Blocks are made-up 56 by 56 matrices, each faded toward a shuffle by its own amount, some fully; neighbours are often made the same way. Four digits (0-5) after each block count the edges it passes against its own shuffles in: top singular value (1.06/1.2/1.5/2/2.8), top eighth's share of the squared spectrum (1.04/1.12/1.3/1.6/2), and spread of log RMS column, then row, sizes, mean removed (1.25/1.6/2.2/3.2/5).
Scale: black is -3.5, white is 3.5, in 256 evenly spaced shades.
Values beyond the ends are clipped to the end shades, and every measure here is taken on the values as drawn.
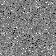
2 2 0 0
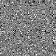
3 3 1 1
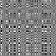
5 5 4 4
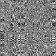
4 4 3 2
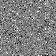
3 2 0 0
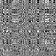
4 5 3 3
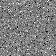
0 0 0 0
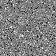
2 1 0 0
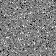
0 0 0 0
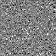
3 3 1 1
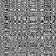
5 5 3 3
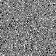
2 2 0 0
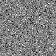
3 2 0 0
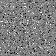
2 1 0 1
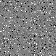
2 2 1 0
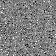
0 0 0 0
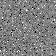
0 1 0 0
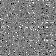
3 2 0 1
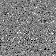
1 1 0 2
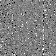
2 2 2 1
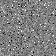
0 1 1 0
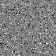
1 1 0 1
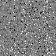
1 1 1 0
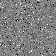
0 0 0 0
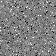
0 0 0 0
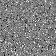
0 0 0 0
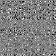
2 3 2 3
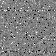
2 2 0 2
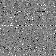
2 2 0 2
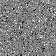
0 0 0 0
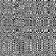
4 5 3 3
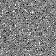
2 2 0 0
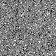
1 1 0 0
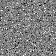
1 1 0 0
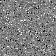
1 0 0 0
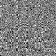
4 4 2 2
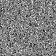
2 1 0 0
